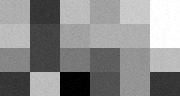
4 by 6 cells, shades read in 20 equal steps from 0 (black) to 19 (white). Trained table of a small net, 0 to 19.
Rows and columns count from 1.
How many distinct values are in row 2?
5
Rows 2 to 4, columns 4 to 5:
13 13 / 7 11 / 6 11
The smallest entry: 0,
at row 4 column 3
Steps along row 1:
down up down up up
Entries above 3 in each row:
6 6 6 5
